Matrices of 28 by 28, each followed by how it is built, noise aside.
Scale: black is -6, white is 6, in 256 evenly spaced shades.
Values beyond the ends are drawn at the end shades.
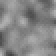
smooth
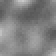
smooth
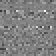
uneven rows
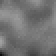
smooth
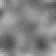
smooth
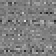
uneven rows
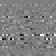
uneven rows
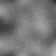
smooth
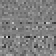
uneven rows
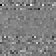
uneven rows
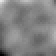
smooth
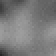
smooth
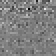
uneven rows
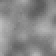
smooth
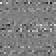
uneven rows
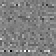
uneven rows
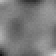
smooth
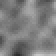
smooth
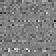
uneven rows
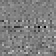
uneven rows
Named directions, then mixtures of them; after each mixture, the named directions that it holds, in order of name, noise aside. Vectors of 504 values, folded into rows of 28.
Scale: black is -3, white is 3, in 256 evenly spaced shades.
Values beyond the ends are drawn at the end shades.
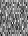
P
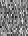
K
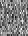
K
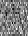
K, P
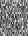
K, P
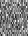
K, P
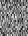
K, P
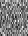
K, P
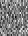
K, P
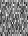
P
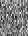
K, P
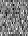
K, P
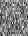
P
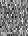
K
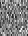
K, P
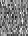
K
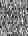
K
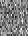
K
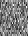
P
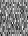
P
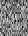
K, P
